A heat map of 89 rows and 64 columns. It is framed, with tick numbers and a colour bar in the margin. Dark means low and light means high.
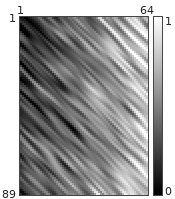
Roughest part: top right. Ninth with the lowest average: top left. Slope: up to the right. Grain: diagonal, down to the right. Lone odd cells: none.
